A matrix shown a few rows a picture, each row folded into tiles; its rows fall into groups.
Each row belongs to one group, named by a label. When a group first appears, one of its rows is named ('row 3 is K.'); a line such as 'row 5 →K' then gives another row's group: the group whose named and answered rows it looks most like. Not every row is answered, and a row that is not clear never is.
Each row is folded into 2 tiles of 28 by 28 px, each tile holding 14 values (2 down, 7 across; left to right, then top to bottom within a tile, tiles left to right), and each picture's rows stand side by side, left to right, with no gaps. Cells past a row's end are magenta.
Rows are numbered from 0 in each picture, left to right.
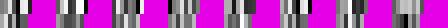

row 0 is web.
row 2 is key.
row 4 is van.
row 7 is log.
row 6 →key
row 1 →web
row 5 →web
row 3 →key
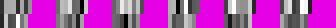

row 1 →key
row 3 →van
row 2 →log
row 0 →key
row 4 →log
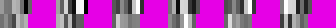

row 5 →key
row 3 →van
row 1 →web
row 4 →web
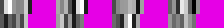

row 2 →key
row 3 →van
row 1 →web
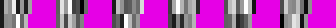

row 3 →log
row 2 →key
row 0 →key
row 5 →key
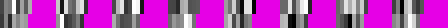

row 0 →key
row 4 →web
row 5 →web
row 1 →web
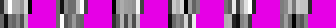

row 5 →log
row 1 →web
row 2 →log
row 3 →key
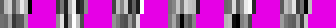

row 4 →web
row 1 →van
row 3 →log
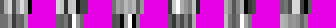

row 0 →log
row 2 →key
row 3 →log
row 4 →van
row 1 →van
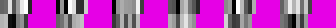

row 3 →van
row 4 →van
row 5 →log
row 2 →log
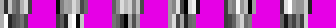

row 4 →key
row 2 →log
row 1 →key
